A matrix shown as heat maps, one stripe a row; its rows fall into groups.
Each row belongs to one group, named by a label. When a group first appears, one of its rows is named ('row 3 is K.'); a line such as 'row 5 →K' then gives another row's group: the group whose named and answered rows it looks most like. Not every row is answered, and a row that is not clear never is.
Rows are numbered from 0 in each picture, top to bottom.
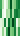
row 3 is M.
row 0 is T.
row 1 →T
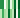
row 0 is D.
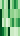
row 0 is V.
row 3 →D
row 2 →T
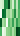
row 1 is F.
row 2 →T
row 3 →T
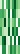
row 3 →V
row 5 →F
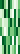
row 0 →D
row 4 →F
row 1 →M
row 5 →M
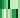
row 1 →T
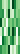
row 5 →D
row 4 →F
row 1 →D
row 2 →T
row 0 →V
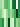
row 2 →D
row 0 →M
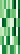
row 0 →M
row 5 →F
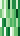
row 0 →M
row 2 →F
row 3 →D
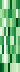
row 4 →D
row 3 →M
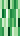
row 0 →V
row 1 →F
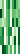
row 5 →F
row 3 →D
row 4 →D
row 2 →V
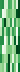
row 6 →D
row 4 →D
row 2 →F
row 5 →T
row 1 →T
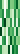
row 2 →F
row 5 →V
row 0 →T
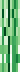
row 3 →F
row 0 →V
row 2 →V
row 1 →V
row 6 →V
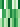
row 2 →V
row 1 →F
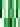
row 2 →M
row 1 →T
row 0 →T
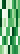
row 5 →V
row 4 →F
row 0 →F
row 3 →V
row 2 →T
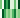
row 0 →M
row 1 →F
